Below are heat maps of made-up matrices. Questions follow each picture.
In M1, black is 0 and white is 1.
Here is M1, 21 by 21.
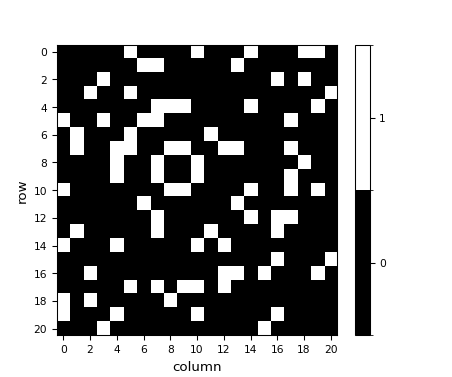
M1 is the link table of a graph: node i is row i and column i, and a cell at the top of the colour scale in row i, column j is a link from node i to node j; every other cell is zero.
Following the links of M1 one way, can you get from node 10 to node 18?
yes
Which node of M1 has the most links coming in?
node 7
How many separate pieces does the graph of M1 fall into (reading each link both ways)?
1
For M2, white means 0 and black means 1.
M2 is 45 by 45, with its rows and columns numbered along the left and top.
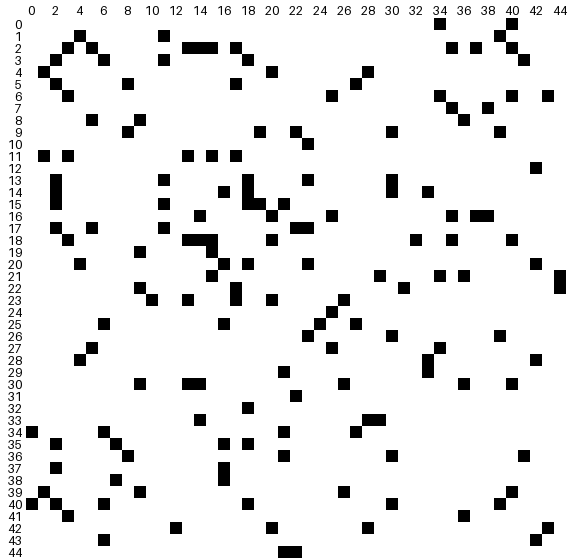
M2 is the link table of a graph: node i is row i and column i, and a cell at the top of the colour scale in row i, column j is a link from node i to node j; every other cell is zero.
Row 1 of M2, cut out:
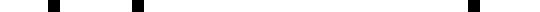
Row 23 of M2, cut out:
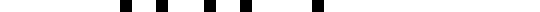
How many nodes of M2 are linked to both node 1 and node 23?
0
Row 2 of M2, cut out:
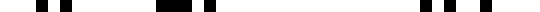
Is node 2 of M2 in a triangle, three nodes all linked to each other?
yes
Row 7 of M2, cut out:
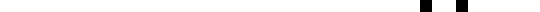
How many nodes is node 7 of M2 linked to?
2
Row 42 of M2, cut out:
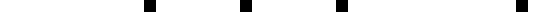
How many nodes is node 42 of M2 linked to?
4
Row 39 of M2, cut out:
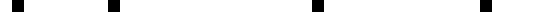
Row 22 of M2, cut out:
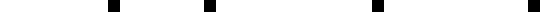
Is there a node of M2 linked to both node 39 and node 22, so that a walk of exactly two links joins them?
yes
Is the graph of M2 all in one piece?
yes
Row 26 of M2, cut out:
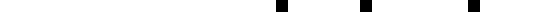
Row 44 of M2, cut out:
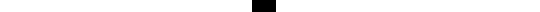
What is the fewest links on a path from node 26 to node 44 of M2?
4
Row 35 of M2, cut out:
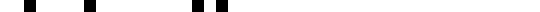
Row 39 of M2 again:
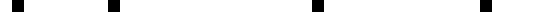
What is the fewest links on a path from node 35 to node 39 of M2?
3
